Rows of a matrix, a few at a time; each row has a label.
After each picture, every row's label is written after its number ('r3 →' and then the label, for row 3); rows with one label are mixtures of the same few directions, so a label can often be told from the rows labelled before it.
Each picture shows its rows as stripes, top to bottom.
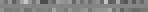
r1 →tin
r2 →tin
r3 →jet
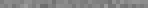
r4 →jet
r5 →tin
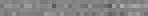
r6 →tin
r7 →jet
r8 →tin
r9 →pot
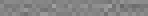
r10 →jet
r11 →jet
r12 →tin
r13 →tin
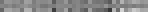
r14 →jet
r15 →tin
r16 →jet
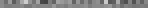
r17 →tin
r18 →jet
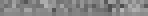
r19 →tin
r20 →pot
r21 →jet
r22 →jet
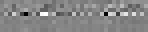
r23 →jet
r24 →pot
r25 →tin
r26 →tin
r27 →tin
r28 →jet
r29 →tin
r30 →tin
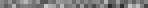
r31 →tin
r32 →pot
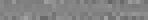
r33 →pot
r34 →jet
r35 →jet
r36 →jet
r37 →tin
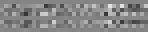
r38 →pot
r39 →pot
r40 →jet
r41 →tin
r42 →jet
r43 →jet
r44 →tin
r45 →tin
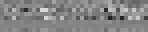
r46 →jet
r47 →pot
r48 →tin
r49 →jet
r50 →pot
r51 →jet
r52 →pot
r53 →tin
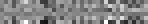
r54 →tin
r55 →pot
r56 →jet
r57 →jet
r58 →pot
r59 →tin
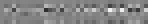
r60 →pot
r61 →pot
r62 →pot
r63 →tin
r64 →pot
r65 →pot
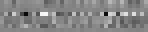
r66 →pot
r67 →pot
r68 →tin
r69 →tin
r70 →jet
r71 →jet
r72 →tin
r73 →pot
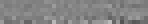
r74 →pot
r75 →jet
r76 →tin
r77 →jet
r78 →pot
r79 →jet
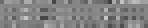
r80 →jet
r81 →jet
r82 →tin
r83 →jet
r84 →tin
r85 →pot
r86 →pot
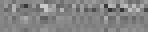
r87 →pot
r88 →tin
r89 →pot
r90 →tin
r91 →tin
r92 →tin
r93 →pot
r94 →tin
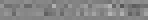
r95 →jet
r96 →jet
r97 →pot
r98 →pot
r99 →pot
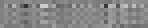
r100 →jet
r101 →tin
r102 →pot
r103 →tin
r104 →pot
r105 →tin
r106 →jet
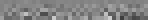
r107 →tin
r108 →pot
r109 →tin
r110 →tin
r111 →jet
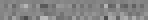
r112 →pot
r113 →tin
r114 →tin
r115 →pot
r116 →tin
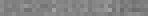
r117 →jet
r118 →tin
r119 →jet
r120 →pot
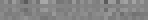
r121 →tin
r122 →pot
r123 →tin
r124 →jet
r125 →tin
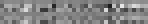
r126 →jet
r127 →jet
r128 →tin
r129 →pot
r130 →jet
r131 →tin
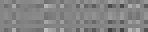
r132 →pot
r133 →pot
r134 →tin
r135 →pot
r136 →pot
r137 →pot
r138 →pot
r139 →pot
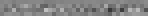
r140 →pot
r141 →tin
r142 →pot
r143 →jet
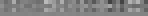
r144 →pot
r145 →jet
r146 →pot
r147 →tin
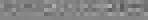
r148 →pot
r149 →jet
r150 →pot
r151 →pot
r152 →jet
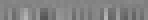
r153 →pot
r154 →jet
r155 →tin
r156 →tin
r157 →tin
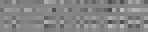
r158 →pot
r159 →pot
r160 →jet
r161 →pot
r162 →pot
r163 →pot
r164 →pot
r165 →pot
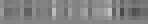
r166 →jet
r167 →jet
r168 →jet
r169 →jet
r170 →jet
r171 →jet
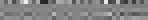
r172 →tin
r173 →jet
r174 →jet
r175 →jet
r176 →jet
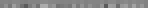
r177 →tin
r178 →tin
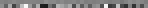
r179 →pot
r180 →tin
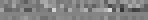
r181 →tin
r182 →pot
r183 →jet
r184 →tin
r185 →tin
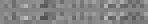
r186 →pot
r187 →tin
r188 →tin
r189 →pot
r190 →tin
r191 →jet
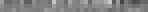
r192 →jet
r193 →jet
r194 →pot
